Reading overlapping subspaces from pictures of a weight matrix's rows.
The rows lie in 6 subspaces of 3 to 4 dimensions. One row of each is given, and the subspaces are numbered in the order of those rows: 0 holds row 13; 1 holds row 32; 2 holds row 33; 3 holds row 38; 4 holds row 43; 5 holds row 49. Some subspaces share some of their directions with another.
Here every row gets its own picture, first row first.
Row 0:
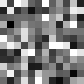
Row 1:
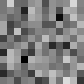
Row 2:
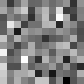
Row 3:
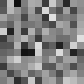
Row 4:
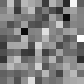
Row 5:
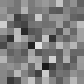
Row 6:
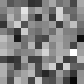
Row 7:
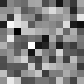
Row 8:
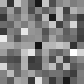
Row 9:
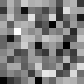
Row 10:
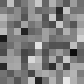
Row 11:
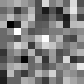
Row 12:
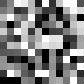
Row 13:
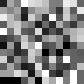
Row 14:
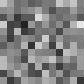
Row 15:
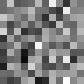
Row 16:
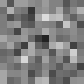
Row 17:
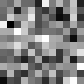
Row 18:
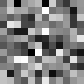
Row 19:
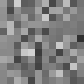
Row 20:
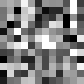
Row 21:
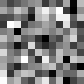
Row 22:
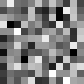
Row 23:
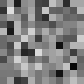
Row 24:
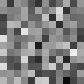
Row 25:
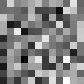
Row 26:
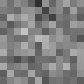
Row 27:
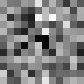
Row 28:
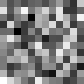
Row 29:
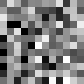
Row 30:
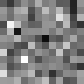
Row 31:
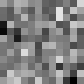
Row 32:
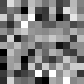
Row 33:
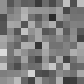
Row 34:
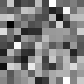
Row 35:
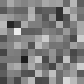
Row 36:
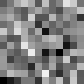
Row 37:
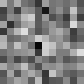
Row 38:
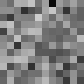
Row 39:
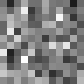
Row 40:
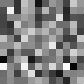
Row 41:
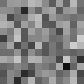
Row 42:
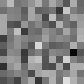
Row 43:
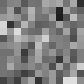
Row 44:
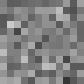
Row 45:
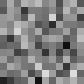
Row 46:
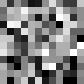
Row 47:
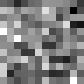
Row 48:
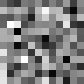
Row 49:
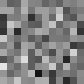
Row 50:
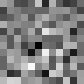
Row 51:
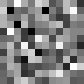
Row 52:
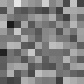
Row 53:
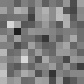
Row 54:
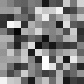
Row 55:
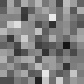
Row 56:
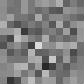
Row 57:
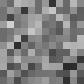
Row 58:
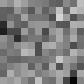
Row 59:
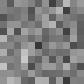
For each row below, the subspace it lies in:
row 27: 2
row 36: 0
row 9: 0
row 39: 1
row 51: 5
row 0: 2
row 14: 1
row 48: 4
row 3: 5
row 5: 1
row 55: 0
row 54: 1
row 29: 0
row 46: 3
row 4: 5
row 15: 3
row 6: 3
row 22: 0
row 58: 4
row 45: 0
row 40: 5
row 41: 3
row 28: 0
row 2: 1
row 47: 4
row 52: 2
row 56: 1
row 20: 5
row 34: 3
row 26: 2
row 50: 0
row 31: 4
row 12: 0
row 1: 1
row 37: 0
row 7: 1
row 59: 3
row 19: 5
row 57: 3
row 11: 5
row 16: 2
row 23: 5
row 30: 1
